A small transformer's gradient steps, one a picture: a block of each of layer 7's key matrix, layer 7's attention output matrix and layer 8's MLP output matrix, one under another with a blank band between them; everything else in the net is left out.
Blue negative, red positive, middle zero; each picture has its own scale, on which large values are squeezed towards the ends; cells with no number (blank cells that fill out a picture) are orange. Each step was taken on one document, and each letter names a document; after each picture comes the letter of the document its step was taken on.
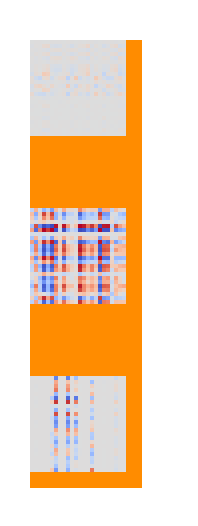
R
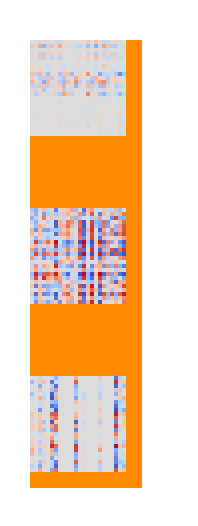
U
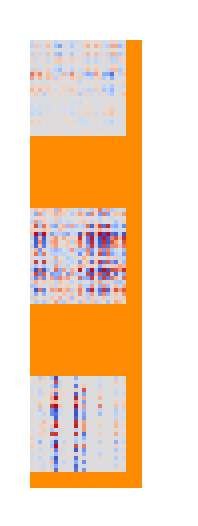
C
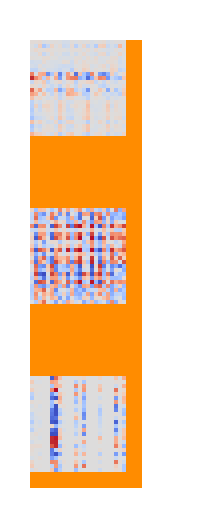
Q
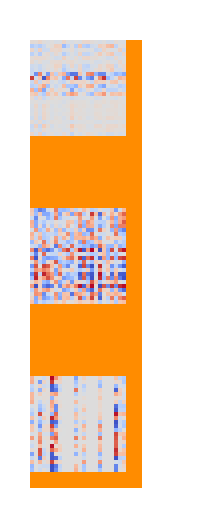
U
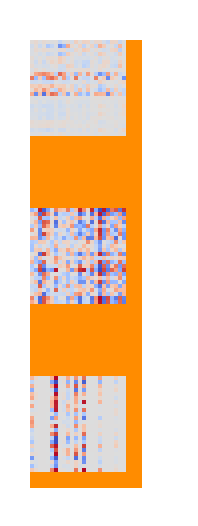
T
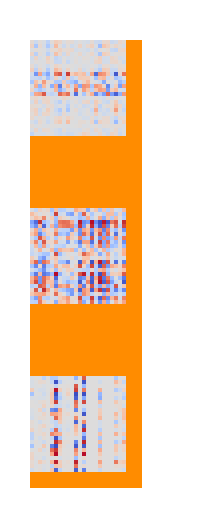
C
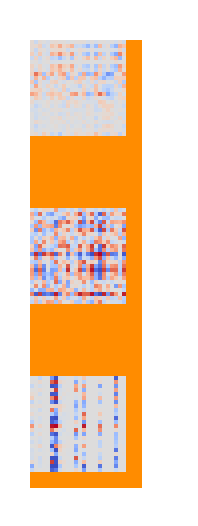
Q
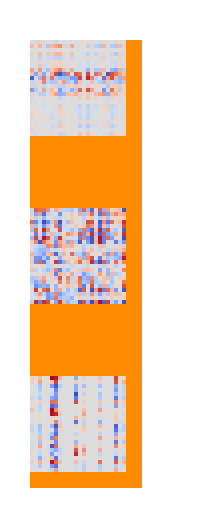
U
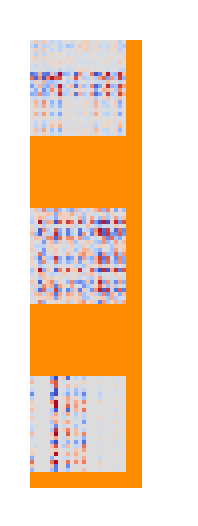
T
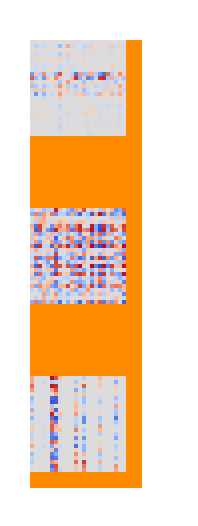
Q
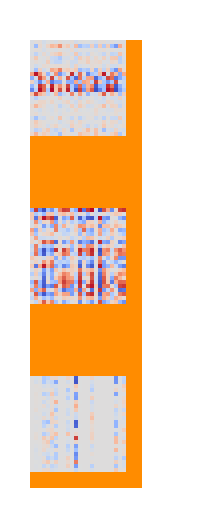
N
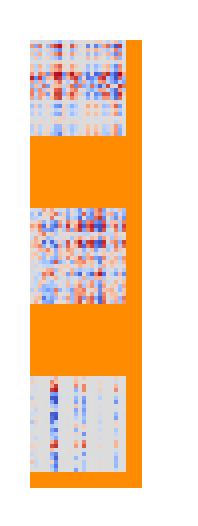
Q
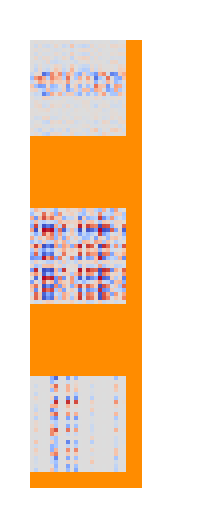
N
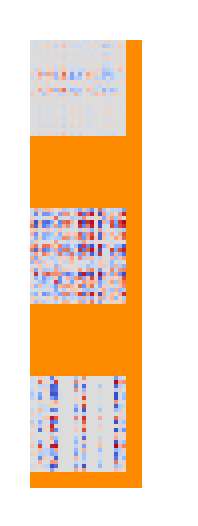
U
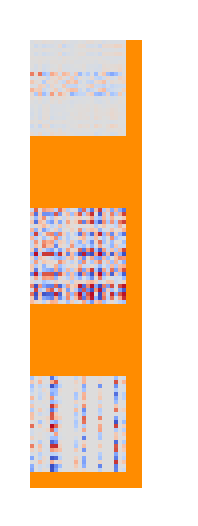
U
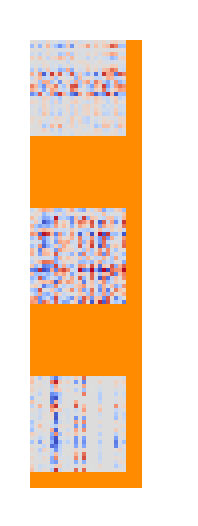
C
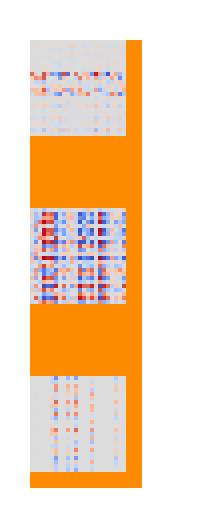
N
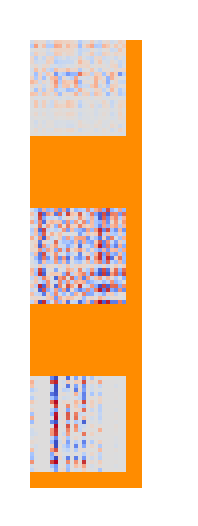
T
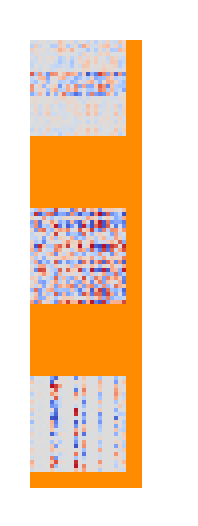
Q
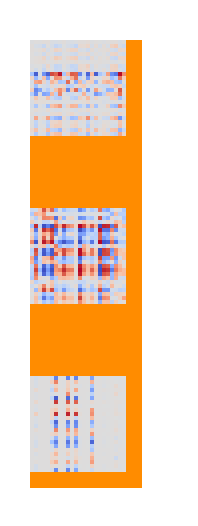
R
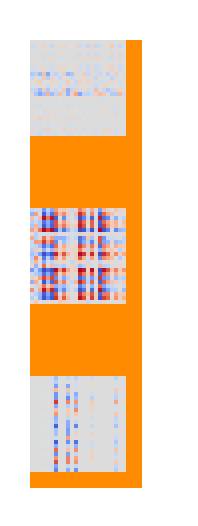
R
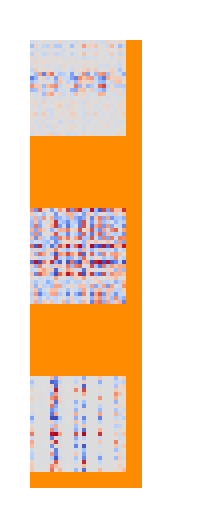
Q
